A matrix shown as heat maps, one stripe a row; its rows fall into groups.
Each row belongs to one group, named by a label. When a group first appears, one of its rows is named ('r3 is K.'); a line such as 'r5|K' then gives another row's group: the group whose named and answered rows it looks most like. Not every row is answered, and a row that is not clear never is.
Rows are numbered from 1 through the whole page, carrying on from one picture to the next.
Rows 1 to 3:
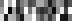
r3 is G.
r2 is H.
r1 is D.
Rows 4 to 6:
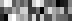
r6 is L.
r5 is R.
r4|D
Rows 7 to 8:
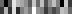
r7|L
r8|H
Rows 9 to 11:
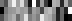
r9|L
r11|D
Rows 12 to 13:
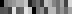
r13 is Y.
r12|R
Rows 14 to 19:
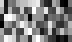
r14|G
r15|G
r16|D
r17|R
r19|D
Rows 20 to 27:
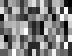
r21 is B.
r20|G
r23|R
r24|R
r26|B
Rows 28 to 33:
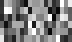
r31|Y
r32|G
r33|G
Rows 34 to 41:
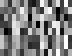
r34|B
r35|R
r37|L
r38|Y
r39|B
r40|B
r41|Y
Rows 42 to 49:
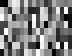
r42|L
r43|B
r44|G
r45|L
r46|D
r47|G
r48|B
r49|H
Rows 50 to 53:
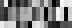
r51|Y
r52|Y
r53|D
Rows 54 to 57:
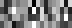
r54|Y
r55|L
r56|B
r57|G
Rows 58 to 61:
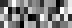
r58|R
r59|H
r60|B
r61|H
